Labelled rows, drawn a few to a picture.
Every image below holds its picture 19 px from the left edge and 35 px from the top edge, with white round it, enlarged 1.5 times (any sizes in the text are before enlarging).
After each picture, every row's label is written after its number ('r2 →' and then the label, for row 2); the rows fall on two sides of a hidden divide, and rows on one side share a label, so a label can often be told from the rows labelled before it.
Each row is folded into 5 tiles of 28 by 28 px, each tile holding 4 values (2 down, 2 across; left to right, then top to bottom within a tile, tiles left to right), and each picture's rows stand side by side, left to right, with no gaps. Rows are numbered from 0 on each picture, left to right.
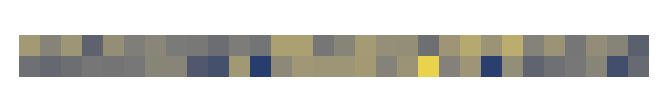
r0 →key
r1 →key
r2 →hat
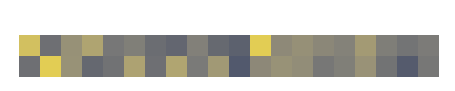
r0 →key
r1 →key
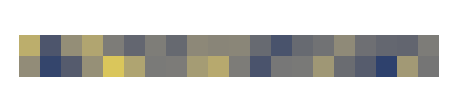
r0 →key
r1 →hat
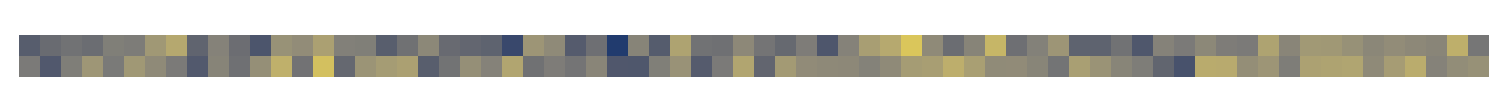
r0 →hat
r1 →key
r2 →hat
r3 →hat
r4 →key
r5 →hat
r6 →key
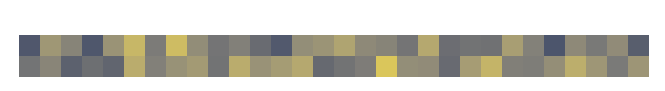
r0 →hat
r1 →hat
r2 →key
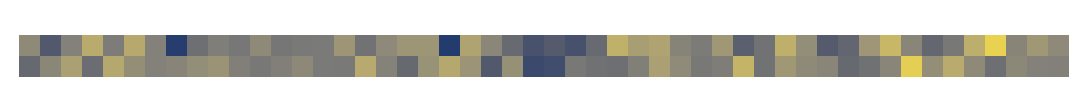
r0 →key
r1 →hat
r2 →hat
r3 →key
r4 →key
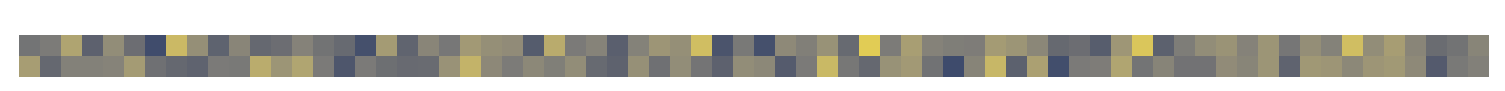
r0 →hat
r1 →hat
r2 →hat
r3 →key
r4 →key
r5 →key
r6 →key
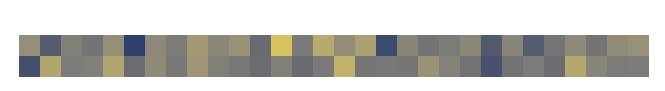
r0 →key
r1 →key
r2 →hat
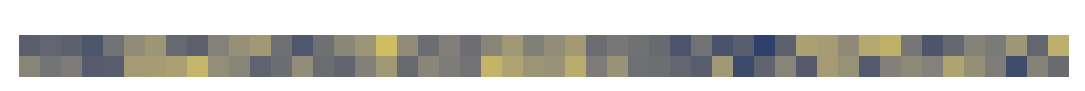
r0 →hat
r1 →hat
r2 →key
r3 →hat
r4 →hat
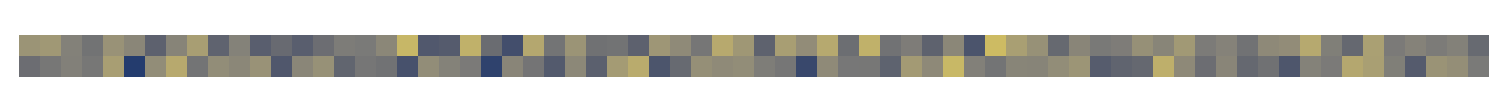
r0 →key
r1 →hat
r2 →hat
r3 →key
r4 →key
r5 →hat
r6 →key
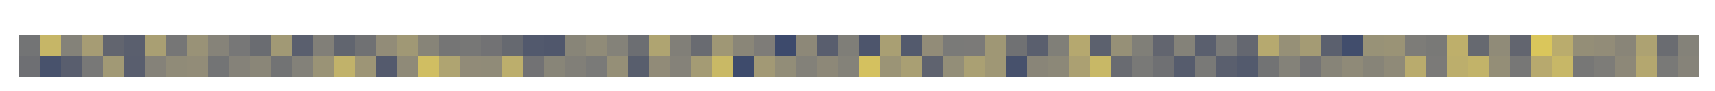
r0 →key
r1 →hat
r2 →hat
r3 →hat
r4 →hat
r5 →hat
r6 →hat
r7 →key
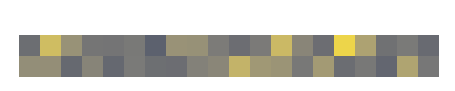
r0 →hat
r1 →key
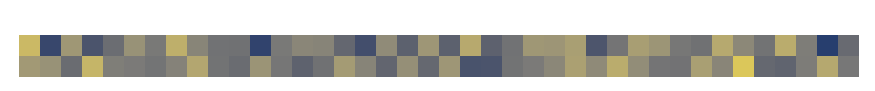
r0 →hat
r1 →hat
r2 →hat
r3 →key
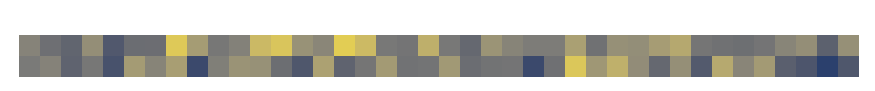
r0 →hat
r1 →key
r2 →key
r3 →hat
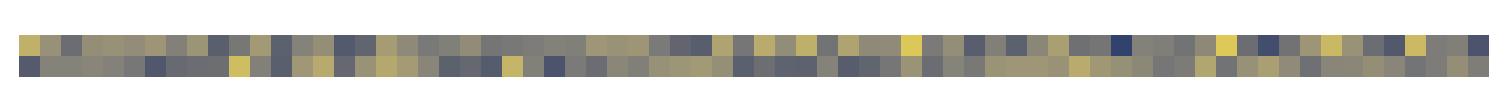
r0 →key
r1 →hat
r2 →hat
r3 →hat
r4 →key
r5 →hat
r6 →key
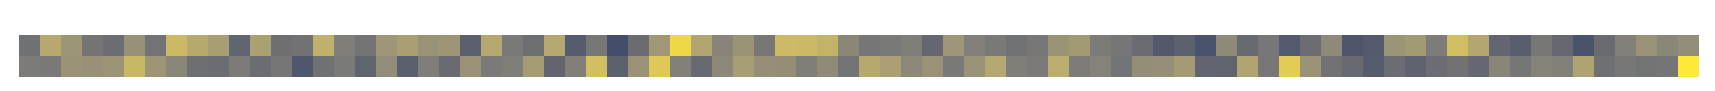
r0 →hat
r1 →hat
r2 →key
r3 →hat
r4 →hat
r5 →hat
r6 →hat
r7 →hat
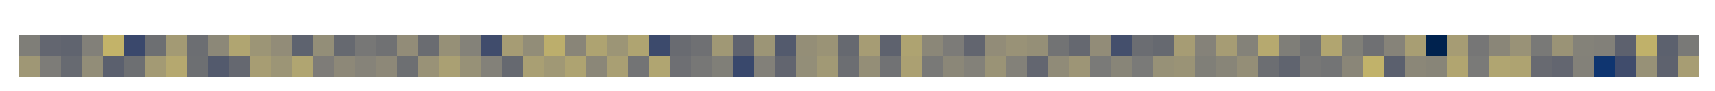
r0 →hat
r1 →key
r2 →hat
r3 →hat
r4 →key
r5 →hat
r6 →key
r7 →hat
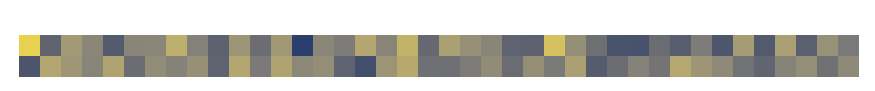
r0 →key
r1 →key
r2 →key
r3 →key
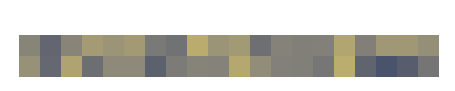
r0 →key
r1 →hat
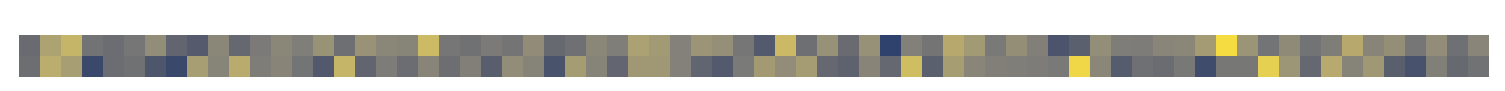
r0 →key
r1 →hat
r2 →hat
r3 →key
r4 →key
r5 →hat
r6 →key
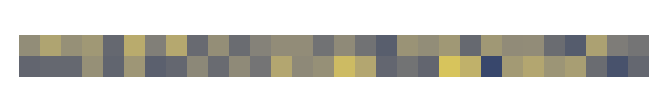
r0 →hat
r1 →key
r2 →hat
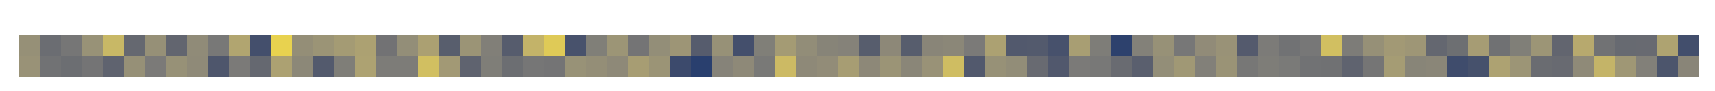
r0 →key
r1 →key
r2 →hat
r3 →hat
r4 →key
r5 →hat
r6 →key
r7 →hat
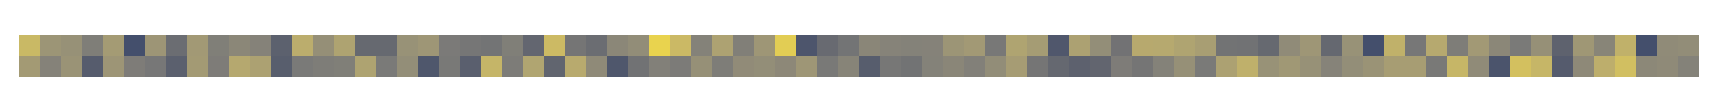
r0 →key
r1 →hat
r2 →key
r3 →key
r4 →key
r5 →key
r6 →hat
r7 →key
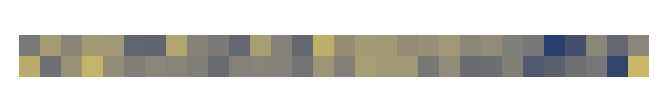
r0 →hat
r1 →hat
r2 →hat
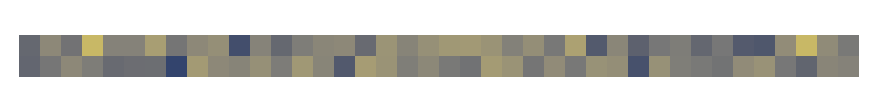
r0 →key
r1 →hat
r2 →key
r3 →hat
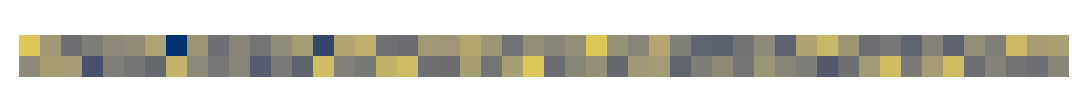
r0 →key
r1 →key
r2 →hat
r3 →hat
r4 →hat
